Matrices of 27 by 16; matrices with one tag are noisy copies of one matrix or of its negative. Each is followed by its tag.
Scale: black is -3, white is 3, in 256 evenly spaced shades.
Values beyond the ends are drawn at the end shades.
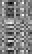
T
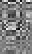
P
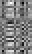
T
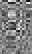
P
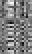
T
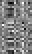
T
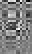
P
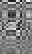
P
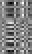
T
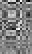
P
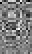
P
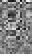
P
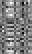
T
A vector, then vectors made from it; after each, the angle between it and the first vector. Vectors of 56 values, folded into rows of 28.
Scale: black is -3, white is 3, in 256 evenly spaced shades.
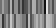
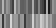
partly aligned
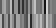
nearly parallel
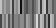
orthogonal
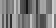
orthogonal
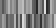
partly opposed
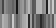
partly opposed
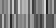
nearly opposite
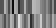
partly aligned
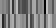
nearly parallel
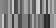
partly opposed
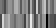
partly opposed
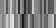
partly aligned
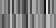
nearly parallel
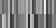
nearly opposite
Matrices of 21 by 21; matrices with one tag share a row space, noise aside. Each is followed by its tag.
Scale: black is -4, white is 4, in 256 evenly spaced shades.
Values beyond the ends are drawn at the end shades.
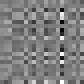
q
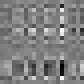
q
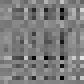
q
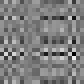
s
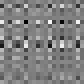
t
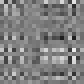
s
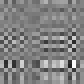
s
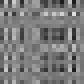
s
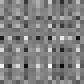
t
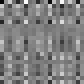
t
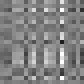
q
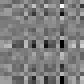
q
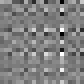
q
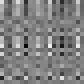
t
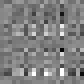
q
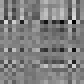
s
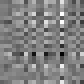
q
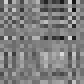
s
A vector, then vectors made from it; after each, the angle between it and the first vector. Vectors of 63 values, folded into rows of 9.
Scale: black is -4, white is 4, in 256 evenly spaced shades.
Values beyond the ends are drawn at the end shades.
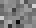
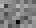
partly aligned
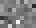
nearly opposite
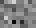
orthogonal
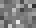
nearly opposite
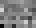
orthogonal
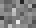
nearly opposite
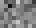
partly opposed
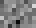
nearly parallel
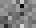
orthogonal
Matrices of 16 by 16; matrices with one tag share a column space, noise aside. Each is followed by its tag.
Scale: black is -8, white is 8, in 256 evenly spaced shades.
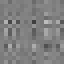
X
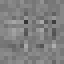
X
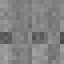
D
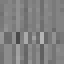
D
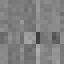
D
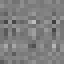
X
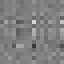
X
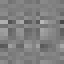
X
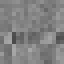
D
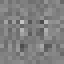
X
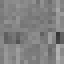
D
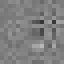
X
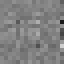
X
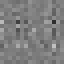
X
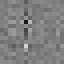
X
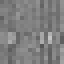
D
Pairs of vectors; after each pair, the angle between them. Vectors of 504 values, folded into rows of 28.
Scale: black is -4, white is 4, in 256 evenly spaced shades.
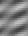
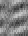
nearly opposite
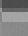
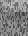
partly opposed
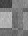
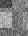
nearly parallel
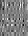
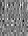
nearly parallel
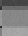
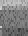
nearly opposite
